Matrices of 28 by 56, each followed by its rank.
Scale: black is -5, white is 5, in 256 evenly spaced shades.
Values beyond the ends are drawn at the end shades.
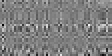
three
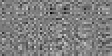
five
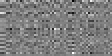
three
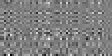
three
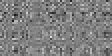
five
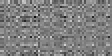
three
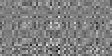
three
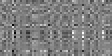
three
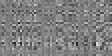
three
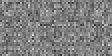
five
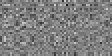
five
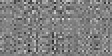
five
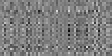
three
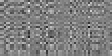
three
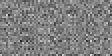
five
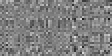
five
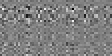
three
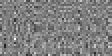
five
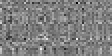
five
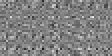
five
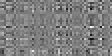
three
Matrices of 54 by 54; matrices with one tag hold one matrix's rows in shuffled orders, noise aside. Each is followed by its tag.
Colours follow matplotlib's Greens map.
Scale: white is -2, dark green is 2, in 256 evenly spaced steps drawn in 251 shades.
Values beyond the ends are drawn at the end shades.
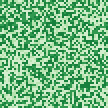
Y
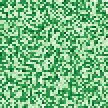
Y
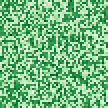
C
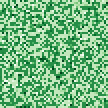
Y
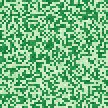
Y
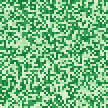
Y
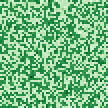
Y
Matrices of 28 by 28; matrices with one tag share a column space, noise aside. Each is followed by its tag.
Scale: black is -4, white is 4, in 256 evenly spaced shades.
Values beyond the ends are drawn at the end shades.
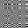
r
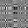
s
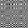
r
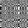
s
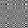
r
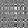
s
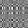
s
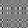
s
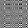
r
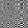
r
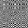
r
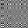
r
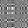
s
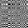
r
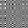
r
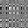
s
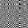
r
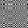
r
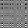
r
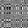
s
